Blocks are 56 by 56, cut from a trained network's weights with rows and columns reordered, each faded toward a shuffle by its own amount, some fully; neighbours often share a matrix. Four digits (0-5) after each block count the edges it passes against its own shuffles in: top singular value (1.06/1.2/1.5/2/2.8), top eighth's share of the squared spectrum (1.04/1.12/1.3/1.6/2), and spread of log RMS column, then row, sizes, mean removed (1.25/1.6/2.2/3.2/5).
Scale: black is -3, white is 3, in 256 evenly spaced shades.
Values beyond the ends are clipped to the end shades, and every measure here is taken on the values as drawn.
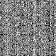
3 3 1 2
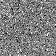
0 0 0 0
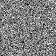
0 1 0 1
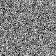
2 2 0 0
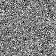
0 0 0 0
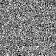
2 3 1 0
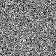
1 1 0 0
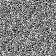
1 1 0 0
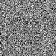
3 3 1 1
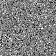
0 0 0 0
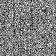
1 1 0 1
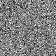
0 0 0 0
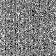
2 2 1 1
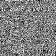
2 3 0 2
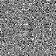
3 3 1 2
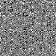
3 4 2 2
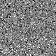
1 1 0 0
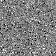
2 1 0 0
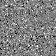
2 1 0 0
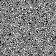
0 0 0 0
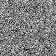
2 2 0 1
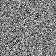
0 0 0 0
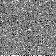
2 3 0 2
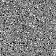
1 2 0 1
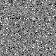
2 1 0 0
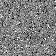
0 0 0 0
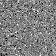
1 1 0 0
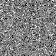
2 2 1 1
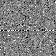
3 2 0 1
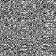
3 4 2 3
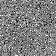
0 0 0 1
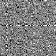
3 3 2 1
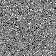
1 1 0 0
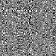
3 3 3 1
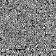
2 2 1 1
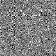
3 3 2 0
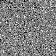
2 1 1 0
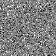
2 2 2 1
